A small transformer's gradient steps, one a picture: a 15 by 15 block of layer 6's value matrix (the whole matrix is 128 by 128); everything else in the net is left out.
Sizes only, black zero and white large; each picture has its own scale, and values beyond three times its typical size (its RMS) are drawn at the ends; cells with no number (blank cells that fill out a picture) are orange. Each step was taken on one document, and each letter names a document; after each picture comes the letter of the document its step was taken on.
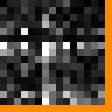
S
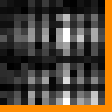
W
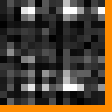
S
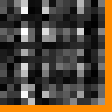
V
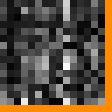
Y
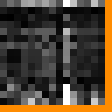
Y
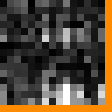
S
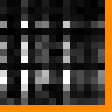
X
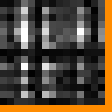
V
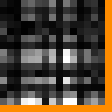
Y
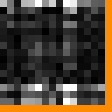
Y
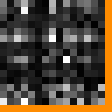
S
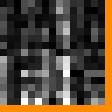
Y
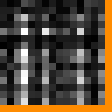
V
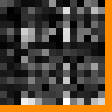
W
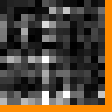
S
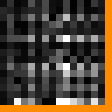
W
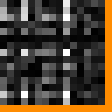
Y
